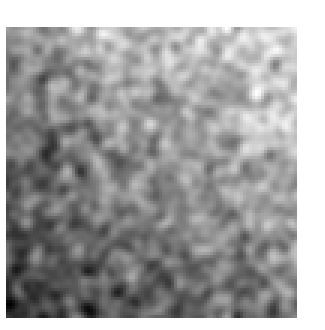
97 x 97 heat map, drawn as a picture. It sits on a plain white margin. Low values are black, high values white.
The field climbs toward the top right. The ninth with the highest average is the top right. There are no lone odd cells. The bottom left is the ninth with the lowest average. The texture is blotchy. There are no regular stripes. No single row or column stands out from its neighbours.
